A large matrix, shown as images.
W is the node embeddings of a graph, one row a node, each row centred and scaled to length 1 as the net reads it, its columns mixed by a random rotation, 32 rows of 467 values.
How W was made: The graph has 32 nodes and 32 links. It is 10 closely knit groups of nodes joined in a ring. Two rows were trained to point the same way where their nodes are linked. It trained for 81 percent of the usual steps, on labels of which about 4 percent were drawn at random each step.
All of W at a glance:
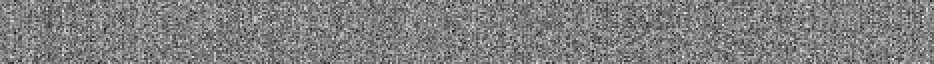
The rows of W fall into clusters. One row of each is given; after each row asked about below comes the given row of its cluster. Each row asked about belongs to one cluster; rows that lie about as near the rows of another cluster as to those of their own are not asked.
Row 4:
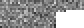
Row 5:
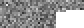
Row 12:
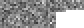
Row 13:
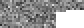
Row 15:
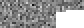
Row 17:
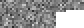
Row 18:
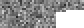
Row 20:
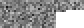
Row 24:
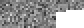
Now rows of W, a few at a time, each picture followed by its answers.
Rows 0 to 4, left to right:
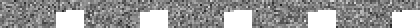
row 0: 20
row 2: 15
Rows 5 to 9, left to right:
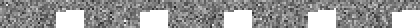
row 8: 24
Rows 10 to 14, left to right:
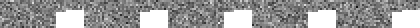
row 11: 13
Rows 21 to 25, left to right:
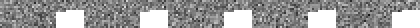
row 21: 4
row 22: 15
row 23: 17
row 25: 20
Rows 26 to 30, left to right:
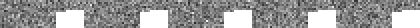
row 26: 12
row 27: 5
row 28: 18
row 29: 12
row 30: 18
